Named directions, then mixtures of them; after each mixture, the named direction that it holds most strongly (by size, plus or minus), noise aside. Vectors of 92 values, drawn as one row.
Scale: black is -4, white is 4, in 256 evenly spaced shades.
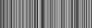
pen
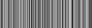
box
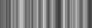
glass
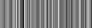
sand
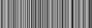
box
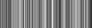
glass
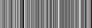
sand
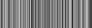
box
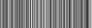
box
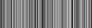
pen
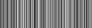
pen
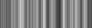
glass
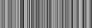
sand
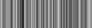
sand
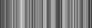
glass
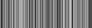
box
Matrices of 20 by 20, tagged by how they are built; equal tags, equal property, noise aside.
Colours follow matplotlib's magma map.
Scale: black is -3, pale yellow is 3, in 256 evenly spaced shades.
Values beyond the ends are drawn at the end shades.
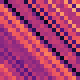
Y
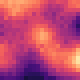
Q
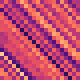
Y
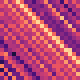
Y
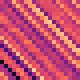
Y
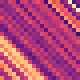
Y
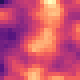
Q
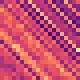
Y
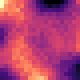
Q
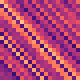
Y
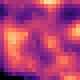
Q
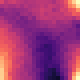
Q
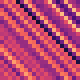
Y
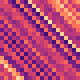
Y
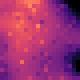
Q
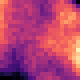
Q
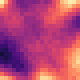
Q
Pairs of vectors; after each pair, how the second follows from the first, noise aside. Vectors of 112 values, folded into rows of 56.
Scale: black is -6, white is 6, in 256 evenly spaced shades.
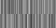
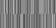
shuffled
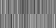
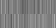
shrunk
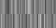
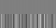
partly zeroed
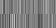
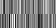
scaled up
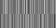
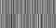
wrapped around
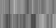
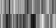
scaled up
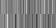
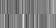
shuffled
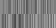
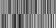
scaled up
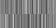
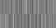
shrunk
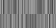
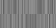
shrunk
